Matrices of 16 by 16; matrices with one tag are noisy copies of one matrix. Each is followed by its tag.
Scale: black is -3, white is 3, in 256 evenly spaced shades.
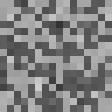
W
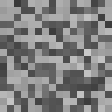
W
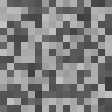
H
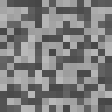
H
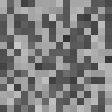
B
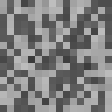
B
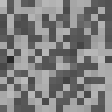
B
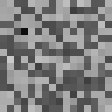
W
